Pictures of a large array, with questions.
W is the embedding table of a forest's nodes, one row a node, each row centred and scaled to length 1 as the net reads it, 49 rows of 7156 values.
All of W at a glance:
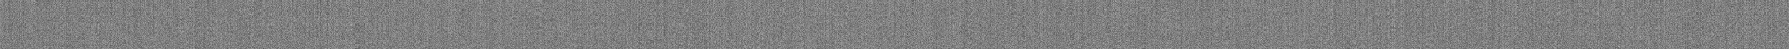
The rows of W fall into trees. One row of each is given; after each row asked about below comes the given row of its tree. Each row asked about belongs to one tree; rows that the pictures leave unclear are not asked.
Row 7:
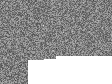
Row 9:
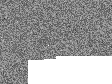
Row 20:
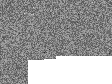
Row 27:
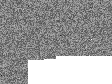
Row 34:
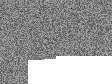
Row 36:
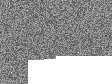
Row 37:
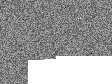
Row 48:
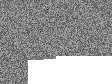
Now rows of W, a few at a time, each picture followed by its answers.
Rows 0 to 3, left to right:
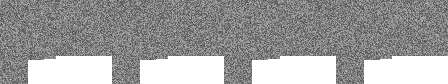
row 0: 20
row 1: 20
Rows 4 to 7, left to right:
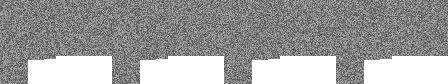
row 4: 27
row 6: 27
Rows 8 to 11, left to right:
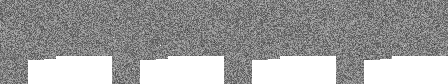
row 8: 20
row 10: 9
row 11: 36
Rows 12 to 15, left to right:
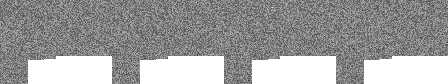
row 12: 20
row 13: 20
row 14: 20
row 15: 48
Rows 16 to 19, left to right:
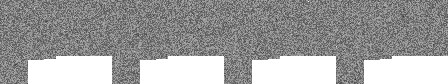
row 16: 9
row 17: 27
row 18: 34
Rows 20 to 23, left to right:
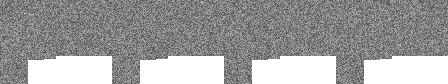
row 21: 34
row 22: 20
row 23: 48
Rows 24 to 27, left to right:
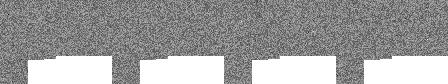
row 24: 48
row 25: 48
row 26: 36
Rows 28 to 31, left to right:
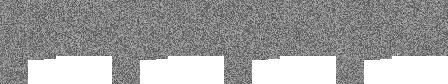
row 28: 27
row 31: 36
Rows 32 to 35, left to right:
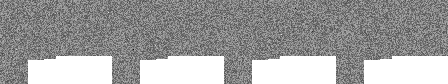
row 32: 27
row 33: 34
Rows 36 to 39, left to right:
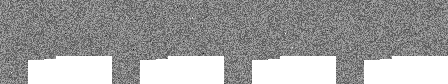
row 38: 34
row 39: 37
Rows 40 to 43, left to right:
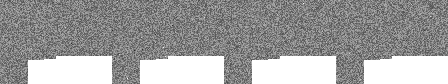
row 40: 48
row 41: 7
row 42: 48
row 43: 48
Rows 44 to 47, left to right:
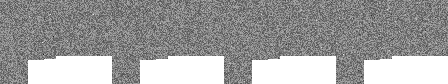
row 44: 34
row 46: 37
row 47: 7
